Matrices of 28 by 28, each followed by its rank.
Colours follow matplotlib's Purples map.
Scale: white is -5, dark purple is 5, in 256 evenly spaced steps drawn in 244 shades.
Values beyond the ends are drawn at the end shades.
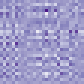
three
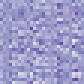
five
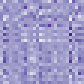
three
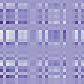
one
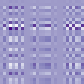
one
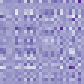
three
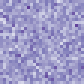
full rank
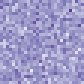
full rank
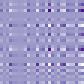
one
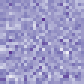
five
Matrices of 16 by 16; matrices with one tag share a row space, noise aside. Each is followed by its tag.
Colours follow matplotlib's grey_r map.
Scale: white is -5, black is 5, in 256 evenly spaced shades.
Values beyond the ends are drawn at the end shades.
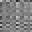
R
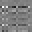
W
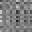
R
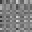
R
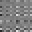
R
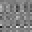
R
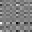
R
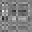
W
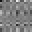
R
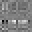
W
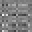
W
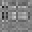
W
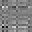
W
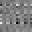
R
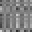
R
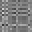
W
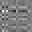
W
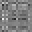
W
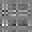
W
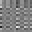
R
